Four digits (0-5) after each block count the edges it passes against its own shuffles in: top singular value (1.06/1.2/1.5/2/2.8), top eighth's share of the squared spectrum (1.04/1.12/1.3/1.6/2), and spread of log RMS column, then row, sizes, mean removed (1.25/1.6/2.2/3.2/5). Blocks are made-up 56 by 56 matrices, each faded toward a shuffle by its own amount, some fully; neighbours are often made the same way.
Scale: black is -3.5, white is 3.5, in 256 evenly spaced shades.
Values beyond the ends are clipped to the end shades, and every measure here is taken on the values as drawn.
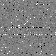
3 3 0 1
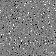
1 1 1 0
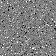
0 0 0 0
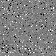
2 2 0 1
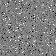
0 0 0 0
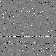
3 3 0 2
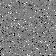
1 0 0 0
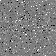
2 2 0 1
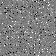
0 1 0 0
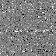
3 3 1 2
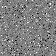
0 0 0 0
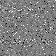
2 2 0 1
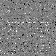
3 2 0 1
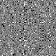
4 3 2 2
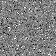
0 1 0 1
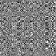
4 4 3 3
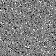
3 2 0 0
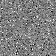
2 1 0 0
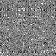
3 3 1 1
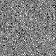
3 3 1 1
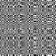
5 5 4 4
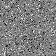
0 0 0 0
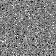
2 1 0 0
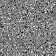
2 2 0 0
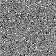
1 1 0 0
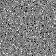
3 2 0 0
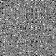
3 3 1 1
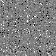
2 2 2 1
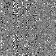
2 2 3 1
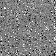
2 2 2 0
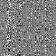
2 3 3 1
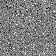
0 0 0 0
